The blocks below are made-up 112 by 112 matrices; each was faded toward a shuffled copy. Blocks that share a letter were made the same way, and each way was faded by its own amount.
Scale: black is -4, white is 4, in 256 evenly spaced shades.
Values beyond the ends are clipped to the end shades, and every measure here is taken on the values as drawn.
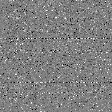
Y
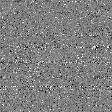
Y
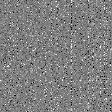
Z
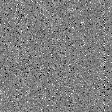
Z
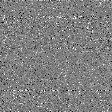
Y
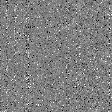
Z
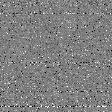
Y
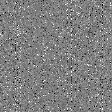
Z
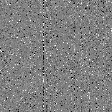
Z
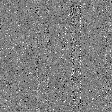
Z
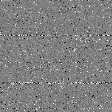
Y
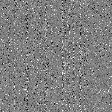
Z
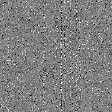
Z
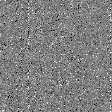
Z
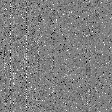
Z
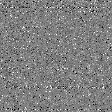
Y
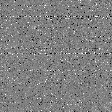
Y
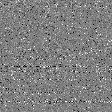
Y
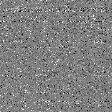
Y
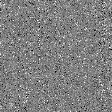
Z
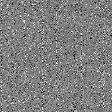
Z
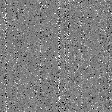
Z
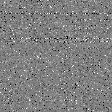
Y
